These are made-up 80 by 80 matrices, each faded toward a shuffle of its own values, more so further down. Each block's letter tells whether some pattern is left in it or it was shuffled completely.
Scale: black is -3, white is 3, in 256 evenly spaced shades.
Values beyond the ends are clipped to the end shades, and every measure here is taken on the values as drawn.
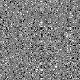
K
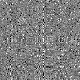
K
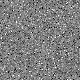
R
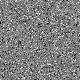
R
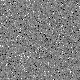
R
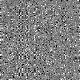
K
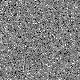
R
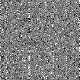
K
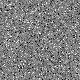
R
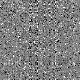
K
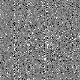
K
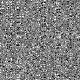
K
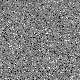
R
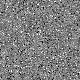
R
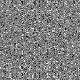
K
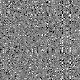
K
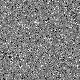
R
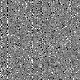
K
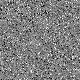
R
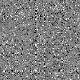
K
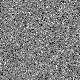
R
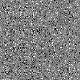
K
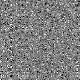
K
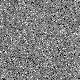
R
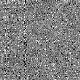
K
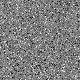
R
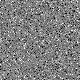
R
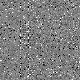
K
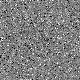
R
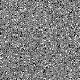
K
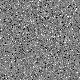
R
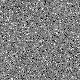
R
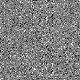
K
